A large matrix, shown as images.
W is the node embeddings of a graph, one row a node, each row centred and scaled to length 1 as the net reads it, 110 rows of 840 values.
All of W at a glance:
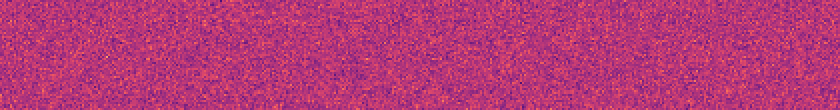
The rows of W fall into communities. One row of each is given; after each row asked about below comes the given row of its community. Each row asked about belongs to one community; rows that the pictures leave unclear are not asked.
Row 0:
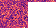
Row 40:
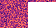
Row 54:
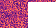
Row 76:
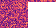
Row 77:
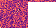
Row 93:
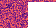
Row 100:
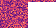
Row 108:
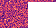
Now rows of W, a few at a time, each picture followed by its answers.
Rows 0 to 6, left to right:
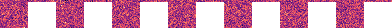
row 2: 40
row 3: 100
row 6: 76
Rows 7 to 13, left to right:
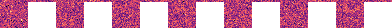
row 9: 100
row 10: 54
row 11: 100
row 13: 54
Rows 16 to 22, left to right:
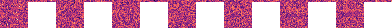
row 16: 76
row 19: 108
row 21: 54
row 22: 54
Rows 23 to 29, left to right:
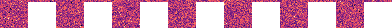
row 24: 54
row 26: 76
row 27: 77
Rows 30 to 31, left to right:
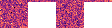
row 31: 93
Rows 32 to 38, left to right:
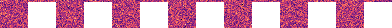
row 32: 0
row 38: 108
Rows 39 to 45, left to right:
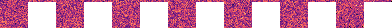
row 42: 93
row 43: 93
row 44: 40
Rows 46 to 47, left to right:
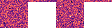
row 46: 108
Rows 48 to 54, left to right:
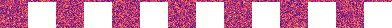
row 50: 40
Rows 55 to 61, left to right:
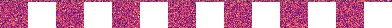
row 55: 100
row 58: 108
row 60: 40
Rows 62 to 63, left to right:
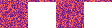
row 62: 54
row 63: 77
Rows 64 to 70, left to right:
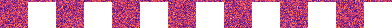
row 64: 76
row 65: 40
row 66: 76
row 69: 93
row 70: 54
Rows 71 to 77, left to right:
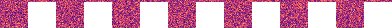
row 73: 40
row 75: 54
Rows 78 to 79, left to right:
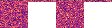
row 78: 93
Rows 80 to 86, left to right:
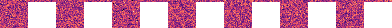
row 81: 100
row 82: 93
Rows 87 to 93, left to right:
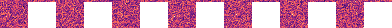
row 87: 0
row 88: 108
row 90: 93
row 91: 40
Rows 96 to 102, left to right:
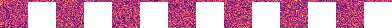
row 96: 77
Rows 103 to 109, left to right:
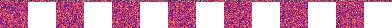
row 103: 40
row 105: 108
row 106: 108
